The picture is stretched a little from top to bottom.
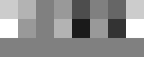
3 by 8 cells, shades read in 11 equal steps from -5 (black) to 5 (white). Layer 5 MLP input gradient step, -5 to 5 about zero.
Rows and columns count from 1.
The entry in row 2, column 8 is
5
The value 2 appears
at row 1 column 2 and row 2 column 4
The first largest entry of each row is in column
1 1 1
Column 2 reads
2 1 0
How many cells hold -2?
1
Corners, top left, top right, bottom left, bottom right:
3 3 0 0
